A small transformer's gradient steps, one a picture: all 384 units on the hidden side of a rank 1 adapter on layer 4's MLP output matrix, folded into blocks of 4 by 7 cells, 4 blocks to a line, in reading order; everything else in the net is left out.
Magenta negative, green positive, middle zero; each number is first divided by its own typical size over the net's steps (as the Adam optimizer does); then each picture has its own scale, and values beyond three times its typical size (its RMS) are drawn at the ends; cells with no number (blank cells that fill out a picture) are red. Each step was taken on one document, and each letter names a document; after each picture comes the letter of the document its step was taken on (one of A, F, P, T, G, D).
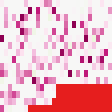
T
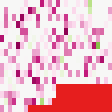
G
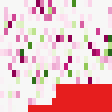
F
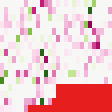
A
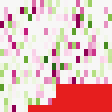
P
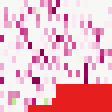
G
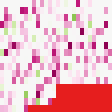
P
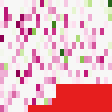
T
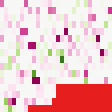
G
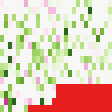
G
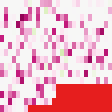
T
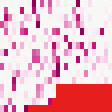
P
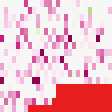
A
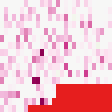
A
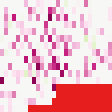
F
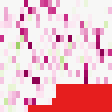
G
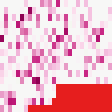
A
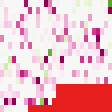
T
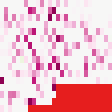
F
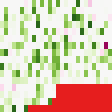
P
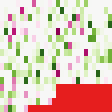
P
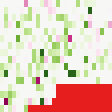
A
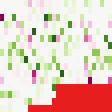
F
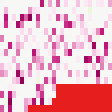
T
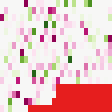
F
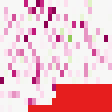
F
